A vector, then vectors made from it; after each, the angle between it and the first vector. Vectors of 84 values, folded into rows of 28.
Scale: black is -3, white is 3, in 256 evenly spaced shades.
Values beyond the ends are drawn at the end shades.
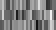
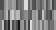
partly opposed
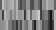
partly opposed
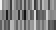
orthogonal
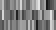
nearly parallel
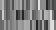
nearly parallel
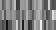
orthogonal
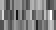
nearly parallel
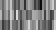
partly opposed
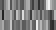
nearly opposite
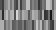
nearly opposite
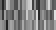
partly opposed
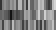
partly aligned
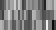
partly opposed
